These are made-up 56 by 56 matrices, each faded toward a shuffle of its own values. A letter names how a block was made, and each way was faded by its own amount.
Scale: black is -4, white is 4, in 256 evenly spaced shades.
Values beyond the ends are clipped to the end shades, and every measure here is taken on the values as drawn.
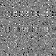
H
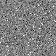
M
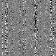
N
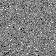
M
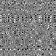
H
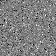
M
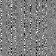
N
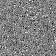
M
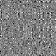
H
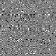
H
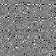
H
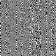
N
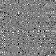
H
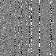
N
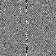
N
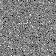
M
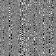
N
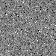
M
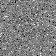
M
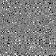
H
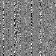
N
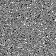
M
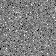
M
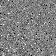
M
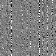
N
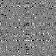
H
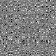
H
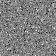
M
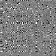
H
